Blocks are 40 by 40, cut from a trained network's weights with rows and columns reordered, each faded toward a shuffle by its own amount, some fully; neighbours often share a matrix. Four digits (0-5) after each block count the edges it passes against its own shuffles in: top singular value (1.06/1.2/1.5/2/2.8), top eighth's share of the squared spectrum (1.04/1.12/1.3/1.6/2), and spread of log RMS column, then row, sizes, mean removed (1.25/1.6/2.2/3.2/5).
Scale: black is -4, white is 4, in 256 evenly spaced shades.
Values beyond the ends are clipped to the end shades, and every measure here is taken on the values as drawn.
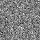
0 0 0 0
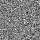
0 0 0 0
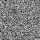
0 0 0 0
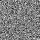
1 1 0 0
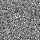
1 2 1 0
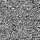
0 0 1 0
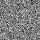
1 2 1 0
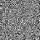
2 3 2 1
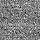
2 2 1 0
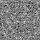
0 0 0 0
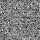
0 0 0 0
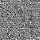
2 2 1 0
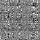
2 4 3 0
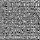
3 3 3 0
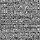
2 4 2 1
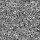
0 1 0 0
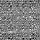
3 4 3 1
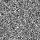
0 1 0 0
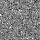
0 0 0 0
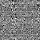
2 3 2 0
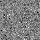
1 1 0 0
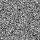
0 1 0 0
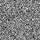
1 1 0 0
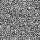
3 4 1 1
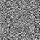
3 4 2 1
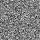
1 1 0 0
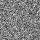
1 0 0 0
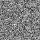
1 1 0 0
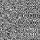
3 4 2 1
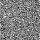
2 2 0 0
